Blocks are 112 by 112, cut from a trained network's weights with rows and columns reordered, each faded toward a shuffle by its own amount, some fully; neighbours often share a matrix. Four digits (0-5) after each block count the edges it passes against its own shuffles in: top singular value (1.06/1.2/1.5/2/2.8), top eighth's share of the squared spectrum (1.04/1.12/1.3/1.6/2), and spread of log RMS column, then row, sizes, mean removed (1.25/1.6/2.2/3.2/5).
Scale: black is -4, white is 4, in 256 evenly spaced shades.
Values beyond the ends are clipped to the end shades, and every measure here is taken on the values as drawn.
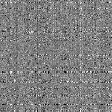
4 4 2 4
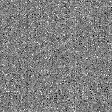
2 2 0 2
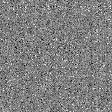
2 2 0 2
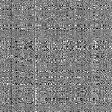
4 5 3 4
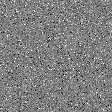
0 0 0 0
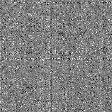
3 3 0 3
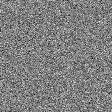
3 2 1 0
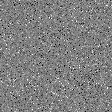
0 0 0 0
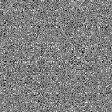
3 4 2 2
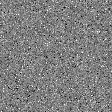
1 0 0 0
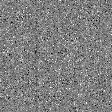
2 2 1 1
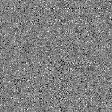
3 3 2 2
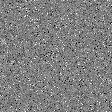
0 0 0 0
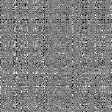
4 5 4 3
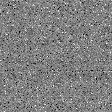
2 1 0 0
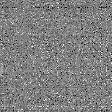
3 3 2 1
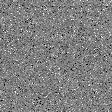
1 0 0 0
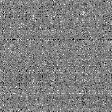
3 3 3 2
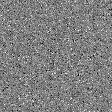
1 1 0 0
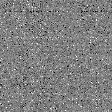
2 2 1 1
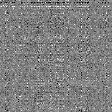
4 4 3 2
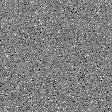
0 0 0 0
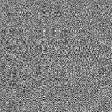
4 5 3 3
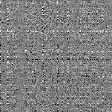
4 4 3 2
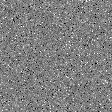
0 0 0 0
